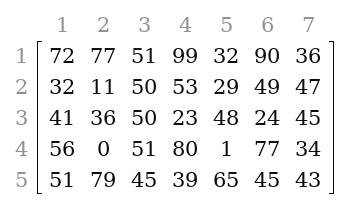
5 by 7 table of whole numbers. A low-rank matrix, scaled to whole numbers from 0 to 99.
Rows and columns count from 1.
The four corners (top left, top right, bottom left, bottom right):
72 36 51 43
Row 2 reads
32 11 50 53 29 49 47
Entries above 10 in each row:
7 7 7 5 7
